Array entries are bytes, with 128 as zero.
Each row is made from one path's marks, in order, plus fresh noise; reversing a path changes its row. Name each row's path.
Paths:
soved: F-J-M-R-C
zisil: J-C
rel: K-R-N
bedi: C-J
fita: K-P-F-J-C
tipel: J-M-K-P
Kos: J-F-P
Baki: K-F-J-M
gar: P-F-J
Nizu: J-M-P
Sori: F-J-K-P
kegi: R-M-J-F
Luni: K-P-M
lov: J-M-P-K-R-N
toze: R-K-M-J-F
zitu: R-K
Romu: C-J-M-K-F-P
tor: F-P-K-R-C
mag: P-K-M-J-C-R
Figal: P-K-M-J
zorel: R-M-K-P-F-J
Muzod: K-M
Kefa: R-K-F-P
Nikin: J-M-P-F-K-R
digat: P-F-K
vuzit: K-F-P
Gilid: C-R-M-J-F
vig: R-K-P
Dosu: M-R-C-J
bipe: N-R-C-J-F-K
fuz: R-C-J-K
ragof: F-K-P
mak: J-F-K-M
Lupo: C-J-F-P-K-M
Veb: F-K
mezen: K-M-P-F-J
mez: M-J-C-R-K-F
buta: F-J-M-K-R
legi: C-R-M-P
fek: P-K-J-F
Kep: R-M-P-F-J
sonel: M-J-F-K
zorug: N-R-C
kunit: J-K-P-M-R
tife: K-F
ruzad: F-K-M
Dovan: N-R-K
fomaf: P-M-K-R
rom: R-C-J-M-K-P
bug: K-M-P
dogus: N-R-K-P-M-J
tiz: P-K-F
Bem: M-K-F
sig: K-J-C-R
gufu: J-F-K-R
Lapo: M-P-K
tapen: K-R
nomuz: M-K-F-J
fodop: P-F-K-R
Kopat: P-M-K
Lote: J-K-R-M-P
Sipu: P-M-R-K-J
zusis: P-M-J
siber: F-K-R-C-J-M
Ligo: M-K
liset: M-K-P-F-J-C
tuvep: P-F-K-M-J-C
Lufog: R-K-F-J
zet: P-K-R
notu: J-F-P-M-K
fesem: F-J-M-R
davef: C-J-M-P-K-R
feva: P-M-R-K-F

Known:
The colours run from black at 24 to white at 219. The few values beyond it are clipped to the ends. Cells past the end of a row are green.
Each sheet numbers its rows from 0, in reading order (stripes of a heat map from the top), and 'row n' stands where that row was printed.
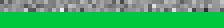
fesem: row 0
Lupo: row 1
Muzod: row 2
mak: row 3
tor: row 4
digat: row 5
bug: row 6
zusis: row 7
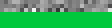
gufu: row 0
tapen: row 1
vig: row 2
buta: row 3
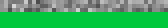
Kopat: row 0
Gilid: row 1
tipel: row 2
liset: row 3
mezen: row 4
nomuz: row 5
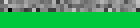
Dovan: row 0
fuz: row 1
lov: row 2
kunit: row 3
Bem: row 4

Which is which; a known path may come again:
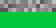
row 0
Lupo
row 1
sonel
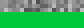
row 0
Nizu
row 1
Gilid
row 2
zet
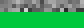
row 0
kunit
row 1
toze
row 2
fuz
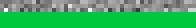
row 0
sig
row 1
legi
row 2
digat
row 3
vuzit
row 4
Lapo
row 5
fesem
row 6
tuvep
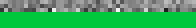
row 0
vig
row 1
davef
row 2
tipel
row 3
kegi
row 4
rel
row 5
tife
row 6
nomuz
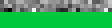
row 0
dogus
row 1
zisil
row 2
zorel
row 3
feva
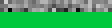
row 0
Dovan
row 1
gufu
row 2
Kep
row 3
Veb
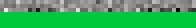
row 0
fita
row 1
Lufog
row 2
ragof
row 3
Bem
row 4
fomaf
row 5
bedi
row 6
zitu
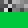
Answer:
zorug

